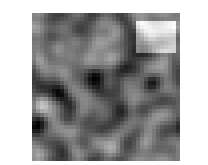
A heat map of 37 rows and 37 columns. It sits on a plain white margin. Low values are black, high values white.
There are no regular stripes. The texture is blotchy. On average the colour sits 40% of the way up the scale. The top right is the ninth with the highest average. In the top right lies a patch that is higher than the rest.
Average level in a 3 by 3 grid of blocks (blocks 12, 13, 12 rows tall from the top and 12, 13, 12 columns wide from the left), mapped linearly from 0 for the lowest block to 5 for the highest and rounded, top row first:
225 / 101 / 112
